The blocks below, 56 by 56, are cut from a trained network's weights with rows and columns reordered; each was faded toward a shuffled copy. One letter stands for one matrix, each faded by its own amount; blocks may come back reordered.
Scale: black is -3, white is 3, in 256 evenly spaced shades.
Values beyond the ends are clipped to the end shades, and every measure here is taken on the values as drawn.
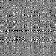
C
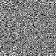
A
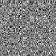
A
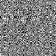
A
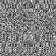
A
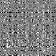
C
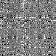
C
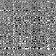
C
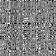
C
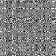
C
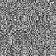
A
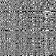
C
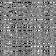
C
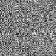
A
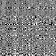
C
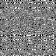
C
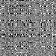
C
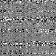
C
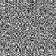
A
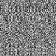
A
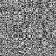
A
